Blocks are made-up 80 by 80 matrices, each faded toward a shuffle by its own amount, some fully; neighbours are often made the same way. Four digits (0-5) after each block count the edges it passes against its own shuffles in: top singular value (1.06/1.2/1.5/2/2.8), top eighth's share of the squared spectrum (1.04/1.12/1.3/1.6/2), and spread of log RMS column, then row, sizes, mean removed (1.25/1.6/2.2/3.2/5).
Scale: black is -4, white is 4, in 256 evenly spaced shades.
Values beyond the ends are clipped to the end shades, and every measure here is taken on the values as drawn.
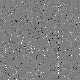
3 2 0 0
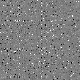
4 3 1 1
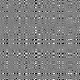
5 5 3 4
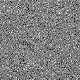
3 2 0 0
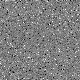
1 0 0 0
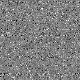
1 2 0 3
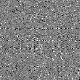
4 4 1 2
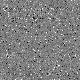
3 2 0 1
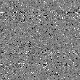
3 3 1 2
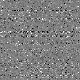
4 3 1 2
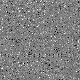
2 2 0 1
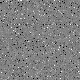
2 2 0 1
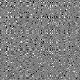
4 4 2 2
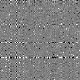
5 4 2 3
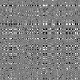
5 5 3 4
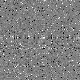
3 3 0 1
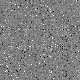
3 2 0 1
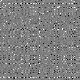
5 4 2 3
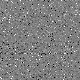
3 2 1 1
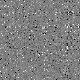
3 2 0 1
